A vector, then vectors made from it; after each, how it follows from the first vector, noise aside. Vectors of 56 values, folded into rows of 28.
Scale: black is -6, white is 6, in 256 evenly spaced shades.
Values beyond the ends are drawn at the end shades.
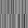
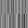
copied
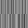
copied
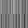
sign-scrambled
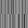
copied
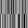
scaled up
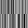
scaled up
